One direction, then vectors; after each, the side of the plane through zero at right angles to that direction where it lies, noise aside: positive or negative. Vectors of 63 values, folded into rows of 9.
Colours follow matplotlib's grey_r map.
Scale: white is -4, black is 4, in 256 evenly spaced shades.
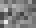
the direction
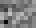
negative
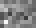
positive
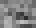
positive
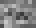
positive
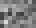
positive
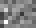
positive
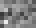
positive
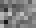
negative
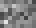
positive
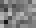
negative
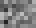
negative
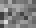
positive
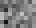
negative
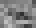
positive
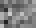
negative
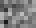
negative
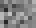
negative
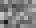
negative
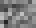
negative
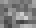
negative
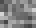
negative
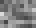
negative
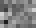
negative
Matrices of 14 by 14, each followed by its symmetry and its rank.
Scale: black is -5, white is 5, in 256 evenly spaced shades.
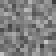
antisymmetric, full rank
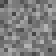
symmetric, full rank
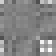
symmetric, rank two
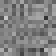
neither, rank three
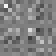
symmetric, rank three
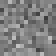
antisymmetric, full rank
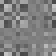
symmetric, rank two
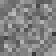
symmetric, full rank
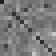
symmetric, full rank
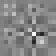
symmetric, rank three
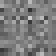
neither, rank three
